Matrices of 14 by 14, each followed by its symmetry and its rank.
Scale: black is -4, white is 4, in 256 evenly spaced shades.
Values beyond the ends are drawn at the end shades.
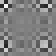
symmetric, rank one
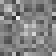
symmetric, rank three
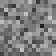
neither, full rank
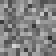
neither, full rank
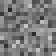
neither, full rank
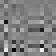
neither, rank two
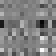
neither, rank two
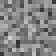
neither, full rank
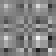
symmetric, rank one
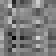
neither, rank two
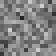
neither, full rank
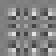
symmetric, rank one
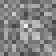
symmetric, rank three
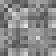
symmetric, rank three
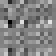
neither, rank two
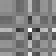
symmetric, rank one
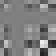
symmetric, rank one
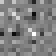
symmetric, rank three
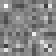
symmetric, rank three
